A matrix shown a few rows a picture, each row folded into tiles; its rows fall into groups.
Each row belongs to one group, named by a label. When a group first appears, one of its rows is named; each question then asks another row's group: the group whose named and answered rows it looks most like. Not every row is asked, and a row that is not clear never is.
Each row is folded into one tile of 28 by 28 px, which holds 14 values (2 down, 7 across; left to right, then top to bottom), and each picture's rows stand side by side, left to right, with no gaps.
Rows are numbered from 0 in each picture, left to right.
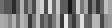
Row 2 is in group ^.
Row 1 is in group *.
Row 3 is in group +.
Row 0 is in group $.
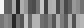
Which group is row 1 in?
*
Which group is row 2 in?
$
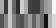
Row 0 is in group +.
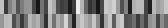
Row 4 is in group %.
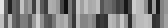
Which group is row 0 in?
^
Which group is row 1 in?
+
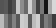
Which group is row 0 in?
$
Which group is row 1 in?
%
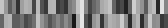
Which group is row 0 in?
%
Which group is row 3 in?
+
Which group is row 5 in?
*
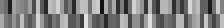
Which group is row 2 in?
%
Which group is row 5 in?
+
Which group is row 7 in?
^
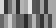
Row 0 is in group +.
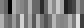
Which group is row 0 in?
$
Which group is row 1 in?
^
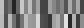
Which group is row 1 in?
^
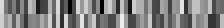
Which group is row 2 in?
^
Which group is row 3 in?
%
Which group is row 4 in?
+
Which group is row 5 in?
^
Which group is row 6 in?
*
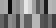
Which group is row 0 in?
%
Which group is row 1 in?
%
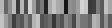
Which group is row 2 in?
%
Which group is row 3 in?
+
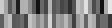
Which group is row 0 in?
%
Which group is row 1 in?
$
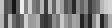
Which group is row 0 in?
^
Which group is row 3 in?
+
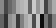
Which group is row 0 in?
+
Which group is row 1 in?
*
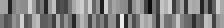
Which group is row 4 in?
*
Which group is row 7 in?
+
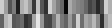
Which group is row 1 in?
+
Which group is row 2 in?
$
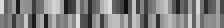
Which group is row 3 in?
+
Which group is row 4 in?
$
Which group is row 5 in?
+
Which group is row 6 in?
$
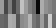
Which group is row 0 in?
+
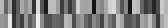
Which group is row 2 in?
+
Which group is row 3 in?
%
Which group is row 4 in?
%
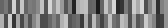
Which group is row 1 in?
*
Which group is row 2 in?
%
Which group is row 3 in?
^
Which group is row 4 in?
+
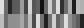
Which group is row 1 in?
^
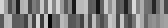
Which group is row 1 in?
*
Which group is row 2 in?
%
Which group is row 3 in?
^
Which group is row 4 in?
^
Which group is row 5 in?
^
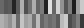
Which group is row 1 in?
*
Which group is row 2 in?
%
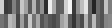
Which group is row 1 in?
*
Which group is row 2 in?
*
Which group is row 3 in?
^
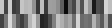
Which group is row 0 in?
+
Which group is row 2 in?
$
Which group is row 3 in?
%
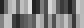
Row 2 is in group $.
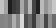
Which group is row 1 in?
+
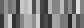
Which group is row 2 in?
*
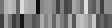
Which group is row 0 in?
*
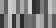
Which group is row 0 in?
*
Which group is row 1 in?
+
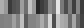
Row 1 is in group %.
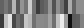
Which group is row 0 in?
*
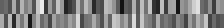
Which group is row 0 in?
*
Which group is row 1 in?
*
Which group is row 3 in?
%
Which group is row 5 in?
^
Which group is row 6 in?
%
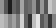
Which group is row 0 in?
$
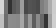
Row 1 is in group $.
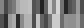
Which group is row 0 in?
+
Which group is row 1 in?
^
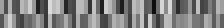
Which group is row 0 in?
+
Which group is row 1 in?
%
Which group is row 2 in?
%
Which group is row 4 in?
$
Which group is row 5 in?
^
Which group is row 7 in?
+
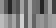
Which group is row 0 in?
$
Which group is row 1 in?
^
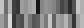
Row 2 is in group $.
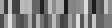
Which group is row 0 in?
+
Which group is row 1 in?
^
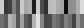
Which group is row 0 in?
+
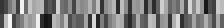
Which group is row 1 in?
*
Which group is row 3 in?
*
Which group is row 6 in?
*
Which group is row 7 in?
%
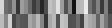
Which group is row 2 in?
%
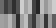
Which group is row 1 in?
+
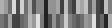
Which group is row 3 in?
^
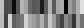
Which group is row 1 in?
$
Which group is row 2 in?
%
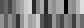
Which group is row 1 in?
*
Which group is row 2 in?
%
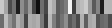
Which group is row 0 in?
%
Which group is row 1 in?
$
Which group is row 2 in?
*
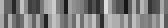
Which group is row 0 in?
^
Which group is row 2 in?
$
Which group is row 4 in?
$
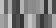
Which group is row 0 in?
^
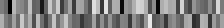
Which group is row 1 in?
^
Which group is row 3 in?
*
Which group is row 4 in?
%
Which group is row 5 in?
%
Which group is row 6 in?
%
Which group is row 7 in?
*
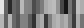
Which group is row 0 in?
^
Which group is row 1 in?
+
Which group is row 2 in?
$
